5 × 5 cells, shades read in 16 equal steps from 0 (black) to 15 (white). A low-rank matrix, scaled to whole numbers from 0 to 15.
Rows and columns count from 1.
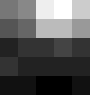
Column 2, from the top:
8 6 3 2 1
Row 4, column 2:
2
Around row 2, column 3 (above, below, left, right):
14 3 6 11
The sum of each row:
56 42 15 11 3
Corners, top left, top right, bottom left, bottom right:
7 12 1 1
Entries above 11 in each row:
3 0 0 0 0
